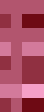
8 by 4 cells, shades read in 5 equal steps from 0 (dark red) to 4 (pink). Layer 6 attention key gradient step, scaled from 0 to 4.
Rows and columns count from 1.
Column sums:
15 17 13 13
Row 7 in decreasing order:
4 4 3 3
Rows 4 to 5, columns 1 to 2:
3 2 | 1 2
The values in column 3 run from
0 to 4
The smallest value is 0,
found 4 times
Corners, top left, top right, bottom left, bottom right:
2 2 1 0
